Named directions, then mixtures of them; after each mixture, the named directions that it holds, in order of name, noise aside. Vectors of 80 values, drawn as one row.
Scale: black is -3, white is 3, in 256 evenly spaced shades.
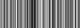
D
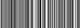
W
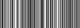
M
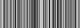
D, M, W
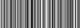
D, W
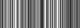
M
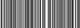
D, W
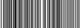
D, M, W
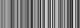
D, M, W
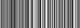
W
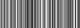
D, W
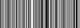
D, W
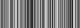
D, M, W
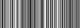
M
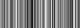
D, M, W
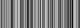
D, M, W
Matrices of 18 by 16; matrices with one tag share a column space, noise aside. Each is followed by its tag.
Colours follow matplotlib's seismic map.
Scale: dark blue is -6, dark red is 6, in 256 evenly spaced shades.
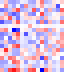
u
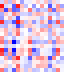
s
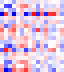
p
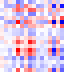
s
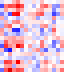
p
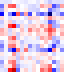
p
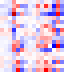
p
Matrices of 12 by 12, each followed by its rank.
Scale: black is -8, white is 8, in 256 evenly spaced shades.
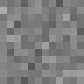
full rank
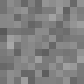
full rank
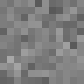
full rank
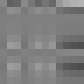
one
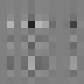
one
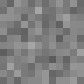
full rank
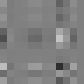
one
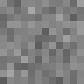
full rank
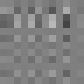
one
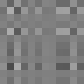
one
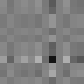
one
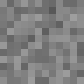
full rank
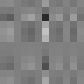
one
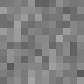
full rank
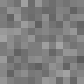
full rank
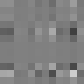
one
